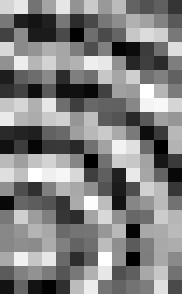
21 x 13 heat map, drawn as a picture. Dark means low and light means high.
The halves do not mirror each other. Rings spread out from the bottom left. On average the colour sits 50% of the way up the scale. No overall slope runs across the table.
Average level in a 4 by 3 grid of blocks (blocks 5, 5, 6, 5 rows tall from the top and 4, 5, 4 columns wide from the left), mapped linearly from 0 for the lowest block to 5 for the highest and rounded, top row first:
320 / 105 / 223 / 333
